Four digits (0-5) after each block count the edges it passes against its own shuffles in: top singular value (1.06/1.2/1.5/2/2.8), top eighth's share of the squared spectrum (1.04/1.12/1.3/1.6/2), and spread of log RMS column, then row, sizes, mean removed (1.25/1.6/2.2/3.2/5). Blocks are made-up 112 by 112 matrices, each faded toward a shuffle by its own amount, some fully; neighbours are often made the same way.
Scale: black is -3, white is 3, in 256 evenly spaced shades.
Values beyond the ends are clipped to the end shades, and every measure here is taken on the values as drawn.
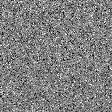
2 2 0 0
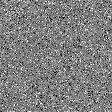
0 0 0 0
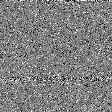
1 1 0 2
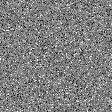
2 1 0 0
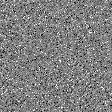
2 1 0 0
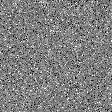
0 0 0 0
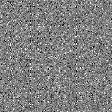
4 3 2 1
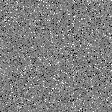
2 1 0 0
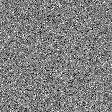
0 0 0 0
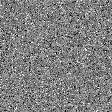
0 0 0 0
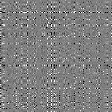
5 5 4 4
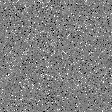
1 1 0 0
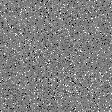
2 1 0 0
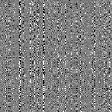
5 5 4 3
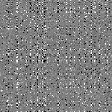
5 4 3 3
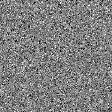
0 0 2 0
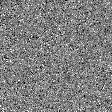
0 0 1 0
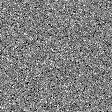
0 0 0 0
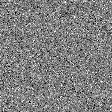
0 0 1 0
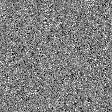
0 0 1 0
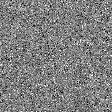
0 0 1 0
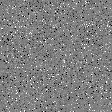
2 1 0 0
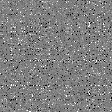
4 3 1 2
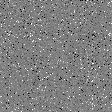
2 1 0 0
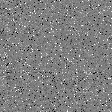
2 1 0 0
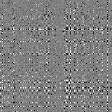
5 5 4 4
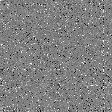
3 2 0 1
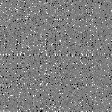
4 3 2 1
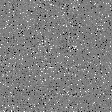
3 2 0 0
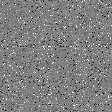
3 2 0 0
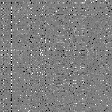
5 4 2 2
